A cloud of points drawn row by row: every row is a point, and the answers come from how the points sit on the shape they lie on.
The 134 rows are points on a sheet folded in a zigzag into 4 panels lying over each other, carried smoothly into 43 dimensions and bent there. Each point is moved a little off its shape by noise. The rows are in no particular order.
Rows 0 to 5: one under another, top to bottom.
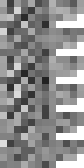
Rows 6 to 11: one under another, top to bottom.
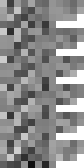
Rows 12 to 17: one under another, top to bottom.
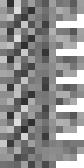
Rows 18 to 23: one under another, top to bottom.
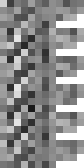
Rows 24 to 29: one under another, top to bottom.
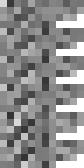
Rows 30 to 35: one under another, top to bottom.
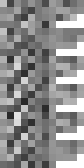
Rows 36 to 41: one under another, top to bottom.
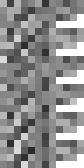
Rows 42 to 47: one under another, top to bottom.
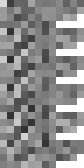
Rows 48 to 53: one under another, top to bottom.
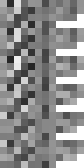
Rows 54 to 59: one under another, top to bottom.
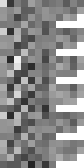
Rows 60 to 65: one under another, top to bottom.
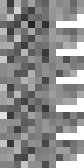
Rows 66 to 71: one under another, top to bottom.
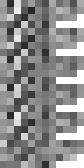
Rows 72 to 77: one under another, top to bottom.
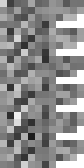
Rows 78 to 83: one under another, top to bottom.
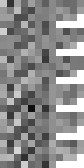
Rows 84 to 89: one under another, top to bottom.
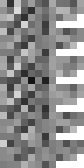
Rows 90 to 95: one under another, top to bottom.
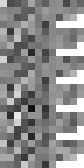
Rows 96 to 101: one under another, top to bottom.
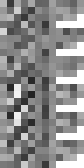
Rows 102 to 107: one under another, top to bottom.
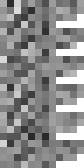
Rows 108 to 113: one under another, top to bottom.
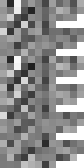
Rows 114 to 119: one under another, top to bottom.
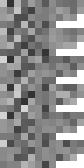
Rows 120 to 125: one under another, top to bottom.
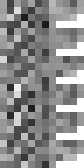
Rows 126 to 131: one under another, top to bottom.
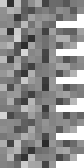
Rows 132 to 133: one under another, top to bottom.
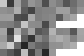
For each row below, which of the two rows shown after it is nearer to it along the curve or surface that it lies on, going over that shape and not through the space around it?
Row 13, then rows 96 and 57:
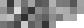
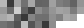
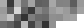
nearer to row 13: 57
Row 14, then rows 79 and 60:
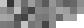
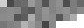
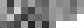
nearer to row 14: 79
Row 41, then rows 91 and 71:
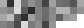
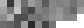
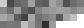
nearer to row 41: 71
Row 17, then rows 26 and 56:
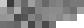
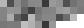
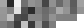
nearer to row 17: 56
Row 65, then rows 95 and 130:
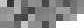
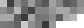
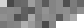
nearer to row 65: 130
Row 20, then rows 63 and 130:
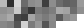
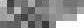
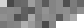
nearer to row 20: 130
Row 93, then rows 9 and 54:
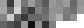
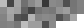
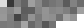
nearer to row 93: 54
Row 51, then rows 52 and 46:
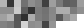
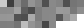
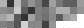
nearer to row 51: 46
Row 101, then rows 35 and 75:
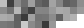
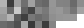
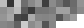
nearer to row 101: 75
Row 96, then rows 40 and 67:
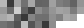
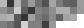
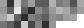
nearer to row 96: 67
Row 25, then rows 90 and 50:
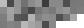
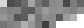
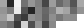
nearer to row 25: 90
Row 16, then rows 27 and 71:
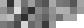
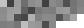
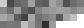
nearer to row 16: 71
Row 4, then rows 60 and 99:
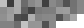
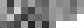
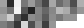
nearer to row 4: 99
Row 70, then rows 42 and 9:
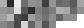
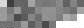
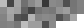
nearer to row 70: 9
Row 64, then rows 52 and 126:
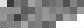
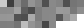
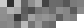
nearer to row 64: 126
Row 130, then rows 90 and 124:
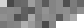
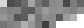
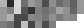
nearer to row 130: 90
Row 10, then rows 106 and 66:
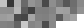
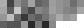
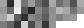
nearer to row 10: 66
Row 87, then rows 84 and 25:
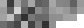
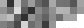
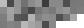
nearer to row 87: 84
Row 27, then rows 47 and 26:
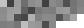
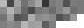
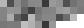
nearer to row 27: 47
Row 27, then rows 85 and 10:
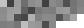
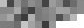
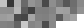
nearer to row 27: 10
